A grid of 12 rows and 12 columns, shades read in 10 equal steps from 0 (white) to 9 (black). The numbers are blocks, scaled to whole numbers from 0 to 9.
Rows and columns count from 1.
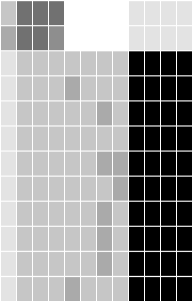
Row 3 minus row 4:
0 0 0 0 -1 0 0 0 0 0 0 0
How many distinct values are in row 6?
3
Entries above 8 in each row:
0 0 4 4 4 4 4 4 4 4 4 4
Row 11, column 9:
9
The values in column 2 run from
2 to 5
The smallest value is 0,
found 8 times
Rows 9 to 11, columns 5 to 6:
2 2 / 2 2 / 2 2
